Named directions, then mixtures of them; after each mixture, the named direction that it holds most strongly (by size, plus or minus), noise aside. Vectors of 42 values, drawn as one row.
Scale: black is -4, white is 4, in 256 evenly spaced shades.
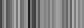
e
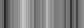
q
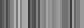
e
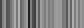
e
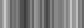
q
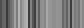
e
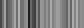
e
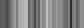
q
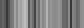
q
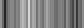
q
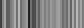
e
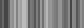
q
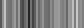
e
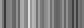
e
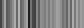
e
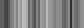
q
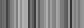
e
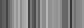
e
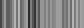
e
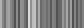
e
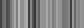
e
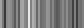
e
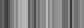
q
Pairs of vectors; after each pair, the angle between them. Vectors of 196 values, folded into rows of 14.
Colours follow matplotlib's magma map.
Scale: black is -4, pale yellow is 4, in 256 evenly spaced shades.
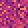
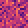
nearly opposite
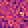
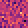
nearly parallel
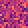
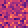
nearly opposite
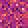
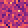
partly opposed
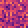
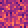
nearly opposite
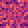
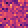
nearly parallel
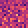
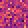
partly opposed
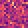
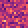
partly opposed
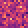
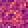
orthogonal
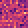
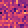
nearly parallel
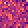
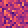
partly aligned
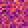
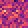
nearly opposite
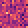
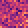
partly opposed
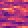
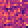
partly opposed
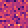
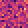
partly aligned
